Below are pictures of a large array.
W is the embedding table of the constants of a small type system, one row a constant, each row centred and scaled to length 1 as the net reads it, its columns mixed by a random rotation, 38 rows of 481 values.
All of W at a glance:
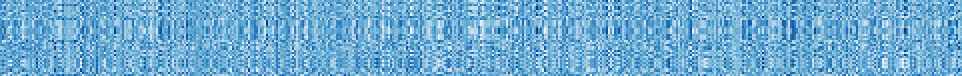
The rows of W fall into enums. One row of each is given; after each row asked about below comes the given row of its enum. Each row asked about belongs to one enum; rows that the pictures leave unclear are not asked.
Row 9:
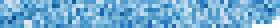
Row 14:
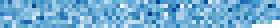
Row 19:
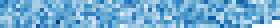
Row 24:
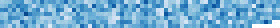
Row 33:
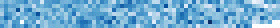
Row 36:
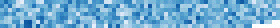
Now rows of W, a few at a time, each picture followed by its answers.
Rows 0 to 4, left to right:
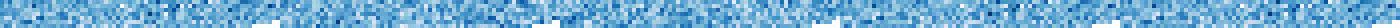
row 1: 19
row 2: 9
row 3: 14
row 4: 14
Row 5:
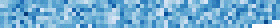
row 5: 24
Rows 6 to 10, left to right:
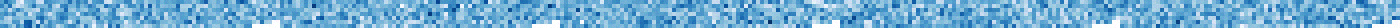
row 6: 36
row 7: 14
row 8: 33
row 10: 19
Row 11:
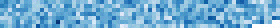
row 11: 19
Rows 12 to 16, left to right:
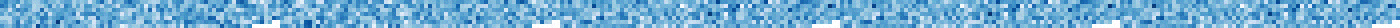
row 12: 19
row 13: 36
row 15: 14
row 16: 14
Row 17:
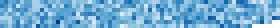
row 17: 19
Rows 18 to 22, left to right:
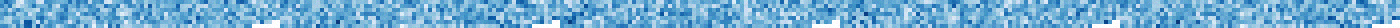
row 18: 36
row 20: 9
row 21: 24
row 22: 19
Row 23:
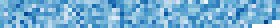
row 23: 24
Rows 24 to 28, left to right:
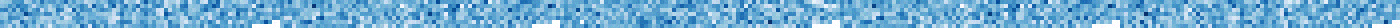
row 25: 14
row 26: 33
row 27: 14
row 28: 24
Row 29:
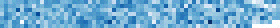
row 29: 33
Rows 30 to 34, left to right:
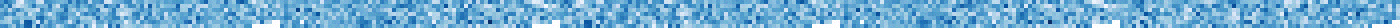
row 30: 36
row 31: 33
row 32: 36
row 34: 24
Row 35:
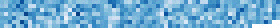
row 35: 24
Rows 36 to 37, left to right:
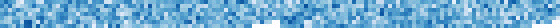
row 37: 9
